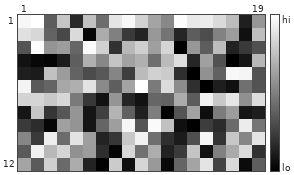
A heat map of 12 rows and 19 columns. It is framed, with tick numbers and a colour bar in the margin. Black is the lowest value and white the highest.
Slope: none. Histogram: flat. Odd rows or columns: none. Mirror symmetry: none.
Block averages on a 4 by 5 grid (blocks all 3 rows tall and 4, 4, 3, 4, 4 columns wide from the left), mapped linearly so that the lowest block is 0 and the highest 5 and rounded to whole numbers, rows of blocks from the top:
5 3 4 3 2 | 0 3 4 2 1 | 2 1 1 0 3 | 4 1 4 1 3
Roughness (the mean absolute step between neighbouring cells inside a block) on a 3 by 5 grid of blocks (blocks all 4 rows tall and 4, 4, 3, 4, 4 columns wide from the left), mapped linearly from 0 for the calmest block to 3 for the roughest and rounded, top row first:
1 3 0 2 1
1 0 1 2 2
2 1 3 2 2
